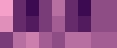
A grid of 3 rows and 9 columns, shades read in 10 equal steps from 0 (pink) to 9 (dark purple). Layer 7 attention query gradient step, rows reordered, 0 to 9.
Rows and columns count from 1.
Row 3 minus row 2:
5 -4 -6 -2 1 -4 -5 -1 -1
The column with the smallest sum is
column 1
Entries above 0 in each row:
8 9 9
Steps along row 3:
down down up up down same up same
